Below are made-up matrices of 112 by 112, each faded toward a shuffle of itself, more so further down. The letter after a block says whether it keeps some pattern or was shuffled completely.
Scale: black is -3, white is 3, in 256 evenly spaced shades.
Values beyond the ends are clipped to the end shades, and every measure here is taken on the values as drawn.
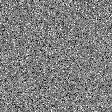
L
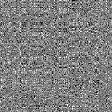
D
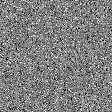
L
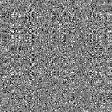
D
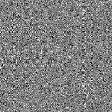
D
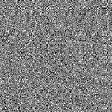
D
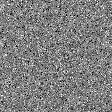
L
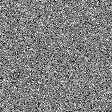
L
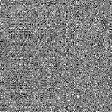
D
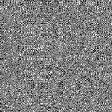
D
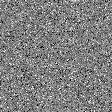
L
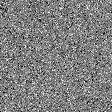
L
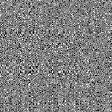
D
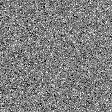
L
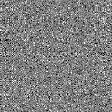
D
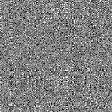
D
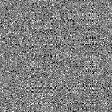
D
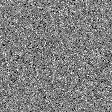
L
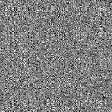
D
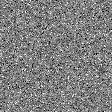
L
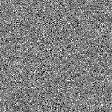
D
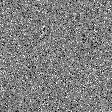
L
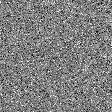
L
